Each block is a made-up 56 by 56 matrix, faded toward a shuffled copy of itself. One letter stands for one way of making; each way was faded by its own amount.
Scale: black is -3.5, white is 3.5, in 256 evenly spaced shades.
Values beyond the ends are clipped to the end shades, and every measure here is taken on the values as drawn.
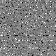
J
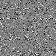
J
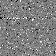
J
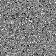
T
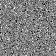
T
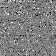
J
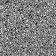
T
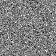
T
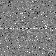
J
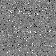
J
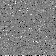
J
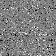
J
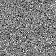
T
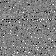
J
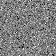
T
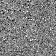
T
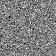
T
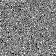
T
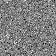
T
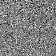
T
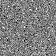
T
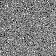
T
